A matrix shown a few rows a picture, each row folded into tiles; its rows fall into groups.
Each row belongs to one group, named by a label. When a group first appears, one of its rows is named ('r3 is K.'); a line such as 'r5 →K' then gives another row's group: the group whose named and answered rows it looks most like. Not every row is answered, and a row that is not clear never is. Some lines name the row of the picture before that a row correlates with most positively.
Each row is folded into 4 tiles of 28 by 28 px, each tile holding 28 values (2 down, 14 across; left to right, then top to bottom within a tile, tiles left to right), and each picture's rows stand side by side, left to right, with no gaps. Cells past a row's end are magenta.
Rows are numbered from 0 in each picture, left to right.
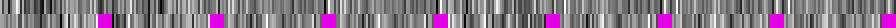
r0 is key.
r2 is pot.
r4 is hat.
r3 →pot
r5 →pot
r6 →pot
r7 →pot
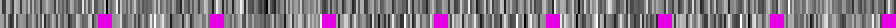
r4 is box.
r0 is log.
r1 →pot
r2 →key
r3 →box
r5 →hat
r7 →pot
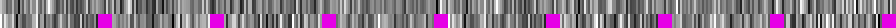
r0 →hat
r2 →box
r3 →pot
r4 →hat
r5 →hat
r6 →pot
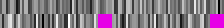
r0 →box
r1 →log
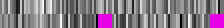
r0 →hat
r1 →log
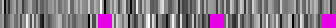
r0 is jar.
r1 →hat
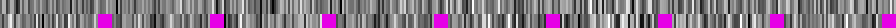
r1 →jar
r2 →key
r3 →jar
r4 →hat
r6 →box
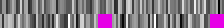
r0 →box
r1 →log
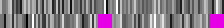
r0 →log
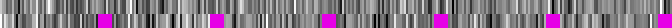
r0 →hat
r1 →key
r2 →log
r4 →jar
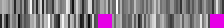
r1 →pot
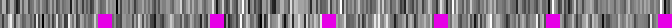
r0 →box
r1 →jar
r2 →key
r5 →jar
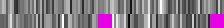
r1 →hat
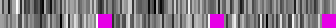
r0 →key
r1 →key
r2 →box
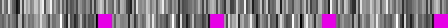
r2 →box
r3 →hat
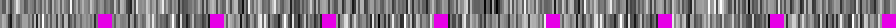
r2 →hat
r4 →key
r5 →hat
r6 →hat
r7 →box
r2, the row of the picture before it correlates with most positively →1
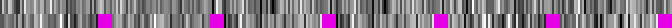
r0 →hat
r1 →pot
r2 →key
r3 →key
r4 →hat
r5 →key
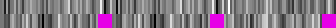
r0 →jar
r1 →jar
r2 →pot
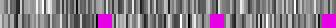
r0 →hat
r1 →box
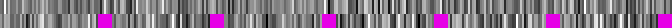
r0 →pot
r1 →hat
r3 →log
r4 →box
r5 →hat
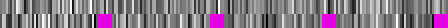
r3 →hat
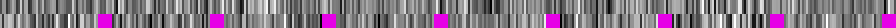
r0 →box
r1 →jar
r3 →jar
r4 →key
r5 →key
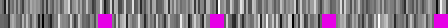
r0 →jar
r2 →log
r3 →pot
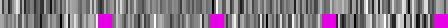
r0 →key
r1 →pot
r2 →box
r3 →log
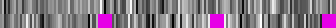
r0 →jar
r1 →key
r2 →hat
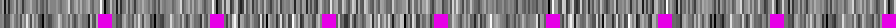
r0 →jar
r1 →jar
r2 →box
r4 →pot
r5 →box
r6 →jar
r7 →jar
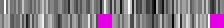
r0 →pot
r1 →key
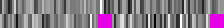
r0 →jar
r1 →box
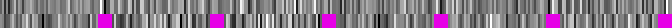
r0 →jar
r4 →pot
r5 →box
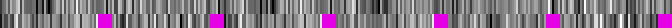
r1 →log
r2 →key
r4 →jar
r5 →hat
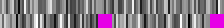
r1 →box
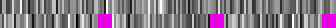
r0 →box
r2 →box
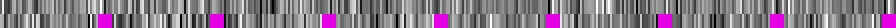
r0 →jar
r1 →log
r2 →key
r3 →key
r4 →pot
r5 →hat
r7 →pot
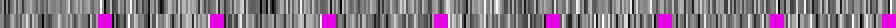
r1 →key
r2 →key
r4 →hat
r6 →log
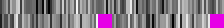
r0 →key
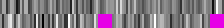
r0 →box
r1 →pot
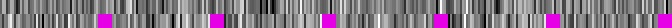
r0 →box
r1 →key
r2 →key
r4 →key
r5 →log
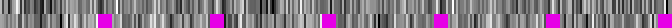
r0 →key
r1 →pot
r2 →key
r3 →jar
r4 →pot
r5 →log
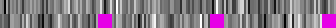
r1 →pot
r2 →key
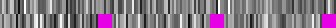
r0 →hat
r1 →box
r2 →pot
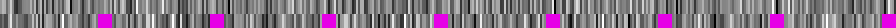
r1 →hat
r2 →jar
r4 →log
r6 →jar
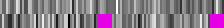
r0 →log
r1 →pot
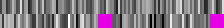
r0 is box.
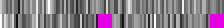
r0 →hat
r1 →log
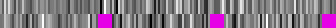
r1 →jar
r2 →log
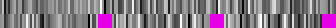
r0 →jar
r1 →box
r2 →hat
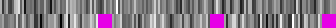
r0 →key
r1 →pot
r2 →box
